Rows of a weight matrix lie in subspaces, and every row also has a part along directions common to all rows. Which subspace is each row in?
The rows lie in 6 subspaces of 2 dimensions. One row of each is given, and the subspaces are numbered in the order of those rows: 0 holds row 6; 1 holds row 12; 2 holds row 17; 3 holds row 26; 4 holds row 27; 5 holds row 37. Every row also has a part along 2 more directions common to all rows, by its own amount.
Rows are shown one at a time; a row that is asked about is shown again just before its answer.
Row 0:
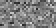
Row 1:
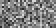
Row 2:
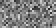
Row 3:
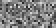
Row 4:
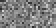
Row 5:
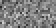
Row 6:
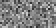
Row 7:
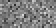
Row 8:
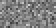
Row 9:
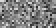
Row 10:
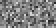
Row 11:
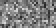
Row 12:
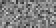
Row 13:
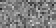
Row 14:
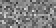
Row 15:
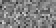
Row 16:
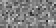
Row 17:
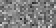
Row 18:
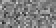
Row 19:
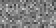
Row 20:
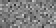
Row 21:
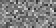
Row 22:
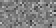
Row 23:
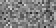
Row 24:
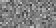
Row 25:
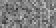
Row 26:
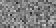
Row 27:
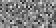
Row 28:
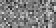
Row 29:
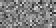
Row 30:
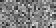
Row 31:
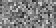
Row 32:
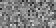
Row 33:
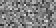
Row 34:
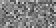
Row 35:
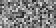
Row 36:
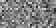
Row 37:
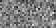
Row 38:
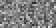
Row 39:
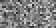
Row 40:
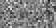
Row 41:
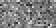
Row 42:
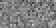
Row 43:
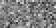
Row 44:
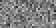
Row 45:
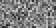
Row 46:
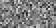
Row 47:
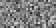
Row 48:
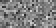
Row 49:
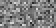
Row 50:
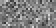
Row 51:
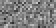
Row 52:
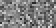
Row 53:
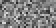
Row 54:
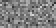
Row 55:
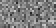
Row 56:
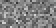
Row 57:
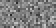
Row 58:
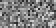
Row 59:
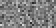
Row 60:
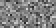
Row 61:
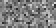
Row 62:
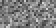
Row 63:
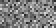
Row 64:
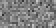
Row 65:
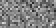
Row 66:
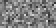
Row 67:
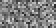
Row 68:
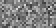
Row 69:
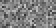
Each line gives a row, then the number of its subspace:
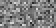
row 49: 2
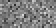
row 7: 4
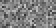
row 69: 0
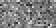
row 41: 3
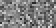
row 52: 2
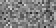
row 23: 2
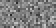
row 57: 3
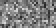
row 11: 4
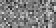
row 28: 2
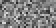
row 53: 1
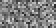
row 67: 3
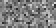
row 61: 3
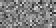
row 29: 0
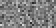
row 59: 2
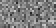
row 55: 3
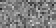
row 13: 5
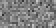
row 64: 5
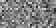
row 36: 5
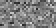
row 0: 2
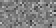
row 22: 0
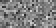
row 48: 0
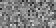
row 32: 5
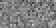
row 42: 5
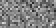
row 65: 5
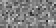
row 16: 3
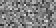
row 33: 2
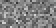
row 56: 1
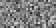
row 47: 3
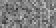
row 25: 4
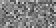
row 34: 1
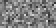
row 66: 3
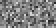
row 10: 3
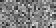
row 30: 5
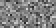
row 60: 3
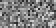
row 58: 5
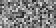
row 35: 4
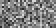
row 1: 4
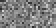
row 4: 5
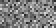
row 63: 4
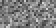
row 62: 1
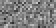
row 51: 2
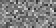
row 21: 1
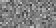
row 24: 0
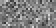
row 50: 0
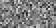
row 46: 0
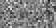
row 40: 2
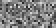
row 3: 4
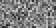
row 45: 0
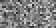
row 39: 0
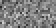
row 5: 1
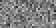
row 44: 5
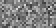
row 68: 0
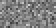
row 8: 1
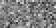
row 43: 1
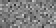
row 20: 4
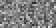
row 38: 2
